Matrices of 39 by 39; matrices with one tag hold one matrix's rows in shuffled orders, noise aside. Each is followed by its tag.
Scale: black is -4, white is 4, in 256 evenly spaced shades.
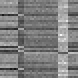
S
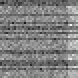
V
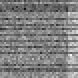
V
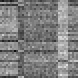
S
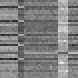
S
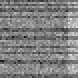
V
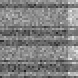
V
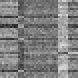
S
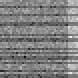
V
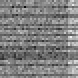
V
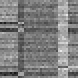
S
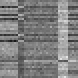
S
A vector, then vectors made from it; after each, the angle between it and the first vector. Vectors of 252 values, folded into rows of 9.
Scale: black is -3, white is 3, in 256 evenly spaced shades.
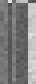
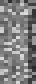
partly opposed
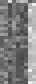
nearly parallel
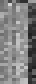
nearly opposite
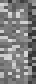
partly opposed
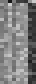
nearly opposite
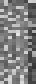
partly opposed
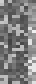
partly aligned
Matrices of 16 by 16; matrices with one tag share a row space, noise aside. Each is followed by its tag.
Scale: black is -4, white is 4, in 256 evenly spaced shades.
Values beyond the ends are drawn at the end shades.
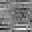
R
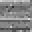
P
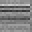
P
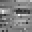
R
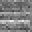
P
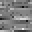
R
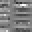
R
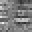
R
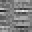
R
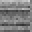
P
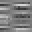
R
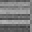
P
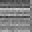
P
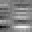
R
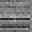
P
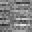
R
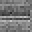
P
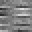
R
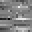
R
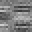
R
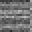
P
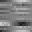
R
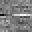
R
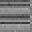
P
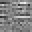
R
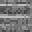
P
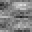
R
